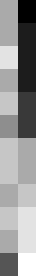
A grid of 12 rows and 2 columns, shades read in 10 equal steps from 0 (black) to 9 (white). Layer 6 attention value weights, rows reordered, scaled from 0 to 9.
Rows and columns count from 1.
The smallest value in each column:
3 0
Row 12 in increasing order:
3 9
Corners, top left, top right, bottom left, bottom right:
6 0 3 9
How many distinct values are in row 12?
2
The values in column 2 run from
0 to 9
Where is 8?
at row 3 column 1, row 10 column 2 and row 11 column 2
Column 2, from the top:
0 1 1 1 2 2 6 6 7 8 8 9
